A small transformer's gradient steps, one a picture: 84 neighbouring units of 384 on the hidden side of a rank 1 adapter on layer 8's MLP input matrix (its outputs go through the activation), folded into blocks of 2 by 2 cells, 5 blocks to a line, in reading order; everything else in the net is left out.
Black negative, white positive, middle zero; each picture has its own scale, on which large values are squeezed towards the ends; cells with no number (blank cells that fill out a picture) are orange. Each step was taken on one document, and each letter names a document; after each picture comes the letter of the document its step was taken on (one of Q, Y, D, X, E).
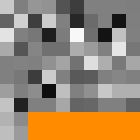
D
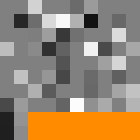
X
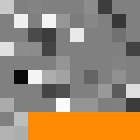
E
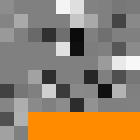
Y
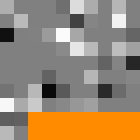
Y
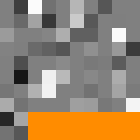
X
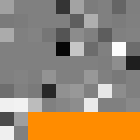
Y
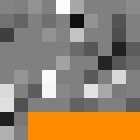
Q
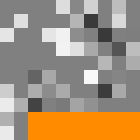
Y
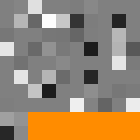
X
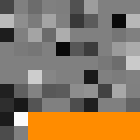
Q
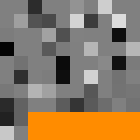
X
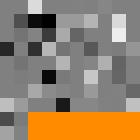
X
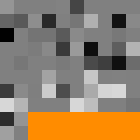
Q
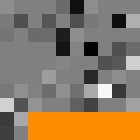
Q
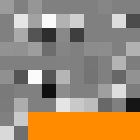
E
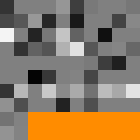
D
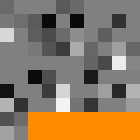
D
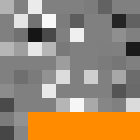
E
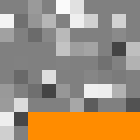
Q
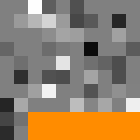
X
